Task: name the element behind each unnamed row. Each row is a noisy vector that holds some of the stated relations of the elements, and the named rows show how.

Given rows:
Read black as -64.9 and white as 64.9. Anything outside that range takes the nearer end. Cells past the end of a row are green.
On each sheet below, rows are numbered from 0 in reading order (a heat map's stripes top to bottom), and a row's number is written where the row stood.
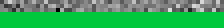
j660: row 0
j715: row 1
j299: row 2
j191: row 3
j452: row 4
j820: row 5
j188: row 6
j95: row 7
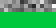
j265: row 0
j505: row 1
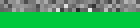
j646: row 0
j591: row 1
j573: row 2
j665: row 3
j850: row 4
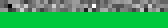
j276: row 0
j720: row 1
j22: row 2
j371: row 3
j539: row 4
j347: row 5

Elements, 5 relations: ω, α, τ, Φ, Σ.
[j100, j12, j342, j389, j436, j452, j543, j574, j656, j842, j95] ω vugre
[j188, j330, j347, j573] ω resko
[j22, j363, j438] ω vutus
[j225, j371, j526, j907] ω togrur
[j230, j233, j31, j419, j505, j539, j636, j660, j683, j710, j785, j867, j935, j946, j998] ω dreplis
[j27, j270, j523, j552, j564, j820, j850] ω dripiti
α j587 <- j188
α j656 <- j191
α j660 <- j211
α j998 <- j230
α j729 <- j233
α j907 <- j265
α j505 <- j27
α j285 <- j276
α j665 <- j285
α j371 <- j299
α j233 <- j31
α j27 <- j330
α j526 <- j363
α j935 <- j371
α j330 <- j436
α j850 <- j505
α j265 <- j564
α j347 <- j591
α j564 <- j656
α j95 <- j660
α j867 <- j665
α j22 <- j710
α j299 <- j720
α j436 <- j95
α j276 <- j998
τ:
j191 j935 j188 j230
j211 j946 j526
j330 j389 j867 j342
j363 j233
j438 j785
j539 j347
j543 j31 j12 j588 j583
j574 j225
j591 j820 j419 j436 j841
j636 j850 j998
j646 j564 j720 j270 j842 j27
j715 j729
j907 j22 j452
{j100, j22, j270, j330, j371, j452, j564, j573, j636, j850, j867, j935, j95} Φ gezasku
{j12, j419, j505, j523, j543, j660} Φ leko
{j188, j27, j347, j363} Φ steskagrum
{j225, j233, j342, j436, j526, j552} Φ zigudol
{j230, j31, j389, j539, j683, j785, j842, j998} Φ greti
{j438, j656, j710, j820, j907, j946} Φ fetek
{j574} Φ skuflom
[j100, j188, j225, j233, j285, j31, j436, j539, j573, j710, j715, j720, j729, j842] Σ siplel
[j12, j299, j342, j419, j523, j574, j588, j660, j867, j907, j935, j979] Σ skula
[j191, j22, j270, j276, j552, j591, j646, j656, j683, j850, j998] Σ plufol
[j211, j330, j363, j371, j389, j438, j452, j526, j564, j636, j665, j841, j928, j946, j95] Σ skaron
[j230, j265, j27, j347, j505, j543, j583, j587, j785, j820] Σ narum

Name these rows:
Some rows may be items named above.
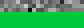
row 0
j729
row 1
j299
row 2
j683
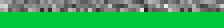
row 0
j564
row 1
j842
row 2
j907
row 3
j720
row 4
j785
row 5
j233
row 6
j842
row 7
j710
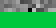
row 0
j587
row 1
j299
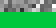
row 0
j100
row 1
j27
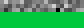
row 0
j574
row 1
j729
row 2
j299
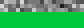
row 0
j95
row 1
j928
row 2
j230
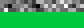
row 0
j665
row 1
j998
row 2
j330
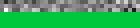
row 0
j841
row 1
j583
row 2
j820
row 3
j211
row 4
j436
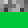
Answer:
j543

